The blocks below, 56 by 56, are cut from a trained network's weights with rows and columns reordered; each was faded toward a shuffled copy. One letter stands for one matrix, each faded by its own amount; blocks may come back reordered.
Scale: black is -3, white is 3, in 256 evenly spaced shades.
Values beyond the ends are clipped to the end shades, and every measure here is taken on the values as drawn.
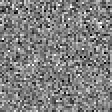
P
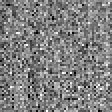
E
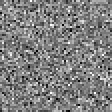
P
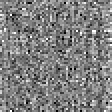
E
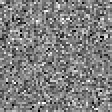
P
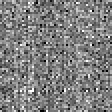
E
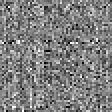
E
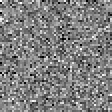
P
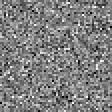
P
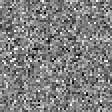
P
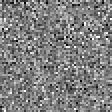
P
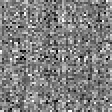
E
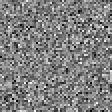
P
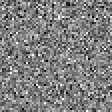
P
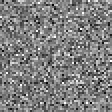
P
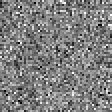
P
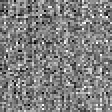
E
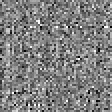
E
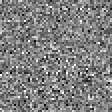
P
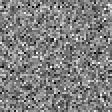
P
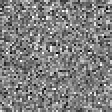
P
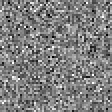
P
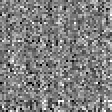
E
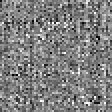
E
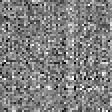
E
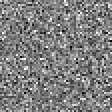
P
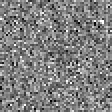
P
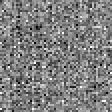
E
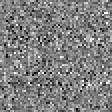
P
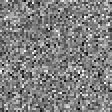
P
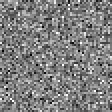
P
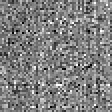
E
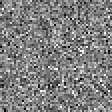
P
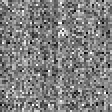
E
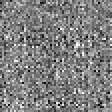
E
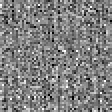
E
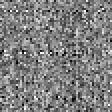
E
